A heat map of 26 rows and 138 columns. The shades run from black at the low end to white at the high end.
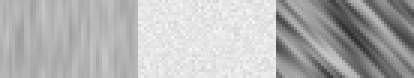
It is made of 1 by 3 panels. Panel 1,1: high, streaked downward, faint in contrast. Panel 1,2: very high, fine-grained, faint in contrast. Panel 1,3: middling, slanting down to the right, strong in contrast.
